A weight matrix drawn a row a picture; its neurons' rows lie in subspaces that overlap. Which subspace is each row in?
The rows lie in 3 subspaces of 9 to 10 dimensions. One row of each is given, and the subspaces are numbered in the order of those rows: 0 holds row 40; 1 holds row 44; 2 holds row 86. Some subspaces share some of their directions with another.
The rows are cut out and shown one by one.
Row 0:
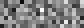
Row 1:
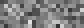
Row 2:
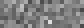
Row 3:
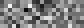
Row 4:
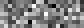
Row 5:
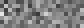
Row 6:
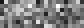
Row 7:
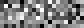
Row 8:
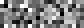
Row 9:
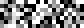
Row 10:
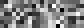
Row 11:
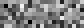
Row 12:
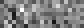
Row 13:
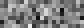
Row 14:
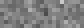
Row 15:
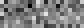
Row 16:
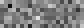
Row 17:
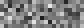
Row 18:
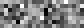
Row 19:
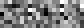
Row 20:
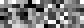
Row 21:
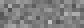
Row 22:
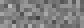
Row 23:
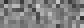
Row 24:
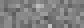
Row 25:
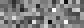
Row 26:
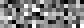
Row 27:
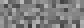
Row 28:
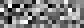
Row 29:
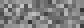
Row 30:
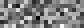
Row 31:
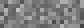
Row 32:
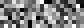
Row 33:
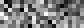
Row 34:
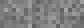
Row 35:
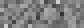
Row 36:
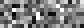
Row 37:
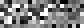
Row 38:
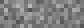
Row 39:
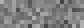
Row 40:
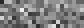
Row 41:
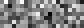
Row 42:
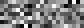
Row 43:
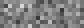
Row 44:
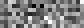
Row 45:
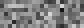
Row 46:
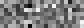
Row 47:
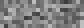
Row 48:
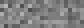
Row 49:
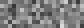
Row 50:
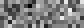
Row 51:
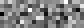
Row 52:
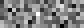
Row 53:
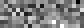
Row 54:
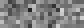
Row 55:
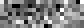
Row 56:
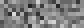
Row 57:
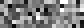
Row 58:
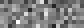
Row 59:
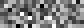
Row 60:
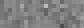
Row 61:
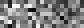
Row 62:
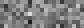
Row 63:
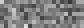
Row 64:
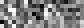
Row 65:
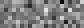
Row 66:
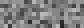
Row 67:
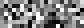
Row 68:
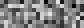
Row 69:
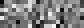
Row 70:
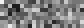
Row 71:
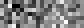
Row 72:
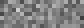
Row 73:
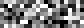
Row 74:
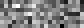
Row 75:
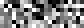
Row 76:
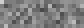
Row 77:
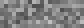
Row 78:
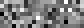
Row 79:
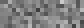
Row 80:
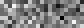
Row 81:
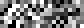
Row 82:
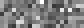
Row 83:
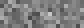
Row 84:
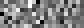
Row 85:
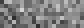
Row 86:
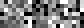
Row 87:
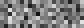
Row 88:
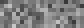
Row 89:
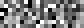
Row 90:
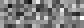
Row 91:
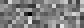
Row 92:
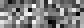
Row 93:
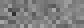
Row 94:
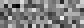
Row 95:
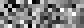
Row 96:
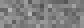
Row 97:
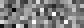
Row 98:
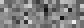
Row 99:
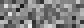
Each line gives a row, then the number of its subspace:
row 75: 0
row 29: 0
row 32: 1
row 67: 1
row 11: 2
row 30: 1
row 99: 1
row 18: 2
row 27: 0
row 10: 2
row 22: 1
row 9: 0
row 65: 2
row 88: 2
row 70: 2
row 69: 0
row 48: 2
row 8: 2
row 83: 0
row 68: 1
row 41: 1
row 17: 2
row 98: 2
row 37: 2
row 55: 0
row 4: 2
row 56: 1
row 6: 0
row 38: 2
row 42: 1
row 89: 0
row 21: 0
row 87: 1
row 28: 2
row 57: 0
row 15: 0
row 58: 2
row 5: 0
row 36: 1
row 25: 2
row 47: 0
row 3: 1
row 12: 0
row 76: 2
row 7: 1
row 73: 2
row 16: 2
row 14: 2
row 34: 2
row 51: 2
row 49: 0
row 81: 2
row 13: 1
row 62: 2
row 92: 1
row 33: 1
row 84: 0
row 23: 1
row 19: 2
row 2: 0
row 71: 2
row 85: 0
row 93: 1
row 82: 2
